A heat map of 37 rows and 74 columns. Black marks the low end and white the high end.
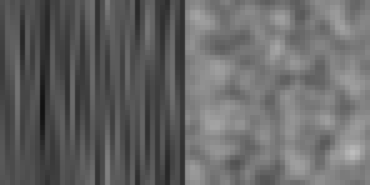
The table splits into one row of 2 panels. Panel 1,1: low, streaked downward. Panel 1,2: middling, blotchy.
